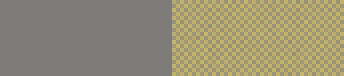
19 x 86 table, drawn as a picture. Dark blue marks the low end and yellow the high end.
It is made of 1 by 2 panels. Panel 1,1: middling, flat. Panel 1,2: high, checkered.
